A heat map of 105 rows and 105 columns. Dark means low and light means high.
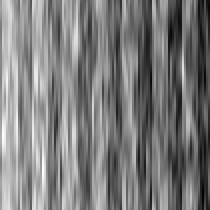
Stripes: upright, repeating 7 times. Slope: up to the left. Grain: streaks running down.
